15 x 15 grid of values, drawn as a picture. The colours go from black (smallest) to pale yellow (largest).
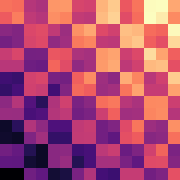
The field is checkered. There are no lone odd cells. The ninth with the lowest average is the bottom left. On average the colour sits 50% of the way up the scale. The top right is the ninth with the highest average. The field climbs toward the top right.
